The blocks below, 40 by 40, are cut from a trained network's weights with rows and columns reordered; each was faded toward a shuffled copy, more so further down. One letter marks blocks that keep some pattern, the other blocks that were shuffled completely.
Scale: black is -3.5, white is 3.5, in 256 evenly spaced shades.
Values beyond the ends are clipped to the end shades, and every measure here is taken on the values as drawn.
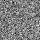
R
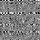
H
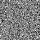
R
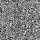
R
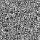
H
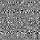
H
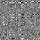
H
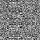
H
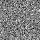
R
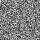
R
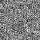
H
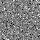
R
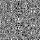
H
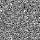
H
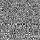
H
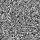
R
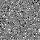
R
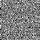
H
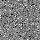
R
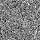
R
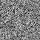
R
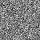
R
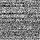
H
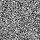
R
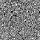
H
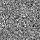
H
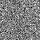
R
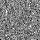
H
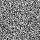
R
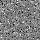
R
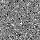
R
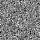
H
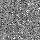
R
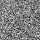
R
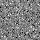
R
